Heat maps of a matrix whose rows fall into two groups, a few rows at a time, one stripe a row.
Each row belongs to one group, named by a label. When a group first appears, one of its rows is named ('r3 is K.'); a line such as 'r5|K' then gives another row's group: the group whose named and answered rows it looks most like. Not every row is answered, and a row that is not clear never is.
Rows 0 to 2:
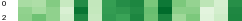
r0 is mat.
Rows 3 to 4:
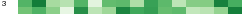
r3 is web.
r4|mat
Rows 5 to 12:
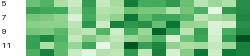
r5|mat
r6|web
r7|mat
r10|web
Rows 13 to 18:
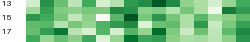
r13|mat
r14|web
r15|mat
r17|web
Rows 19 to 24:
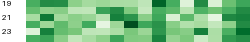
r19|web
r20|web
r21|web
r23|web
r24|web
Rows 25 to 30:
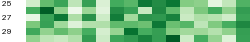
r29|mat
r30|mat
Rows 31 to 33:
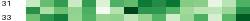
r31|mat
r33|web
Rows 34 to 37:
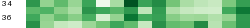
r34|mat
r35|web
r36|mat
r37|web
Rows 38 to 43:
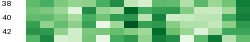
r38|web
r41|mat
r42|web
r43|mat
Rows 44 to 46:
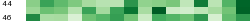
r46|web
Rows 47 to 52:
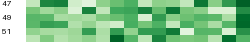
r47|web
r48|mat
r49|web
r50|web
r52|web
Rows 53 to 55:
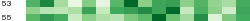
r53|mat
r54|mat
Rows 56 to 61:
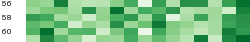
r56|web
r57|mat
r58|web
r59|web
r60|web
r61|web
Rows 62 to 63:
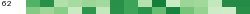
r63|mat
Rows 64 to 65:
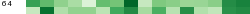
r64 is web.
